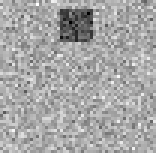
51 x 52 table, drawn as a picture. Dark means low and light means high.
Odd patch: lower, in the top middle. Histogram: skewed, a long tail of low values. Odd rows or columns: none. Ninth with the lowest average: top middle.
